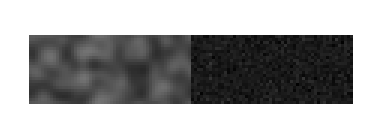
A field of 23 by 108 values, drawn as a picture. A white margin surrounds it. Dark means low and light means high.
The table splits into one row of 2 panels. Panel 1,1: low, blotchy. Panel 1,2: very low, fine-grained, faint in contrast.
